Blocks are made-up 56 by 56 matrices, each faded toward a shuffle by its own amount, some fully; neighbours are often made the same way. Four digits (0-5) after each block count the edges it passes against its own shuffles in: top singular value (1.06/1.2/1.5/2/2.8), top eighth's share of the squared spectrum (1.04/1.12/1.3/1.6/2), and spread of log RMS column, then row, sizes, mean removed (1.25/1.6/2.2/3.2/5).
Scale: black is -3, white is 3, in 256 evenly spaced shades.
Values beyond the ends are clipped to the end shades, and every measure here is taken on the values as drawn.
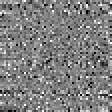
4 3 2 2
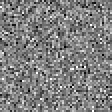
0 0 0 0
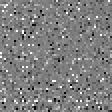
3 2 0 1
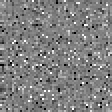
3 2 1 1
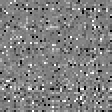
4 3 1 2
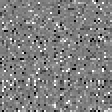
3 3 1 1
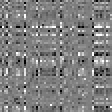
5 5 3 3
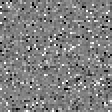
2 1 0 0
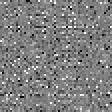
4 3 1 1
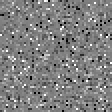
2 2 0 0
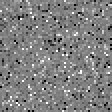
1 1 0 0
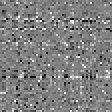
4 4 2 2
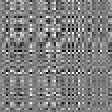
5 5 4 4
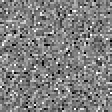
1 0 0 0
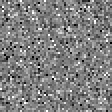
2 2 0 0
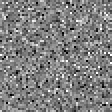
2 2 0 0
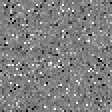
2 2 0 0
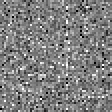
1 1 2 0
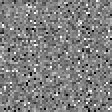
0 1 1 0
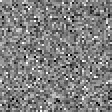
0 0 0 0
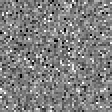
0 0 0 0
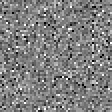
1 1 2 0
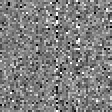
2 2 2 0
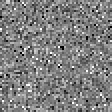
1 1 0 0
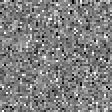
0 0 0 0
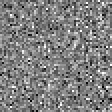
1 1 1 0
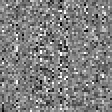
1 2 3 0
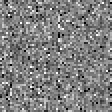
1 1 2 0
